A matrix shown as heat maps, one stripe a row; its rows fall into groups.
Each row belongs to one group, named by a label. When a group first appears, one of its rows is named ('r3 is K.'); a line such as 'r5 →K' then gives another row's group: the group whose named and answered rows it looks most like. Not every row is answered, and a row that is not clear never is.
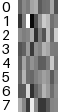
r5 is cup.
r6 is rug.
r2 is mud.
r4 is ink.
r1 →rug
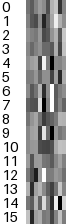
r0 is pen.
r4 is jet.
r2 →mud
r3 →mud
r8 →ink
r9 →jet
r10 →ink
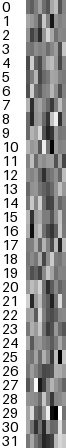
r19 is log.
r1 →jet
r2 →log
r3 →mud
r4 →cup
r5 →rug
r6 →cup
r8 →pen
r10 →jet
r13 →ink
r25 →mud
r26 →ink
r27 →rug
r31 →ink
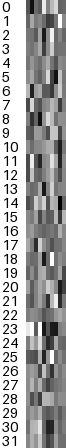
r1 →ink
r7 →cup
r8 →log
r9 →pen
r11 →cup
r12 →cup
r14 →pen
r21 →pen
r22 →ink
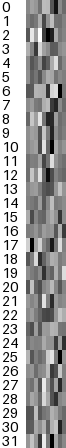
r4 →pen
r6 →pen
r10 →jet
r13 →ink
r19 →mud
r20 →cup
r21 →jet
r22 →ink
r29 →rug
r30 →pen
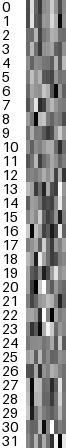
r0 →cup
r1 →cup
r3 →cup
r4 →mud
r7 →rug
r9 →ink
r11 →rug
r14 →ink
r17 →jet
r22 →jet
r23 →log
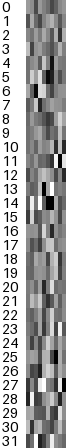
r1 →cup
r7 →rug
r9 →ink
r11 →mud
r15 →cup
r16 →jet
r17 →log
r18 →pen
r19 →pen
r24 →log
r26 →log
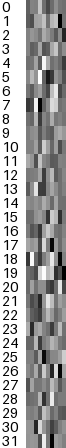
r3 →pen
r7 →rug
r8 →rug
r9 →ink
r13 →rug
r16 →log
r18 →cup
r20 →ink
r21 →log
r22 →log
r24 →rug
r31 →jet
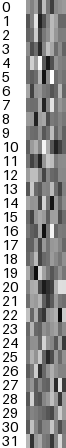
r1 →rug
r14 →jet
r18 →rug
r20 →ink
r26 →rug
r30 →cup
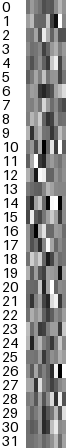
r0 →ink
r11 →rug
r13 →log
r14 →pen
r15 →cup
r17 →log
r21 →pen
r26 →mud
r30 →pen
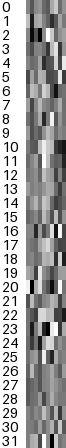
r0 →pen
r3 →pen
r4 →mud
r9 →log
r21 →cup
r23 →pen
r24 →log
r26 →cup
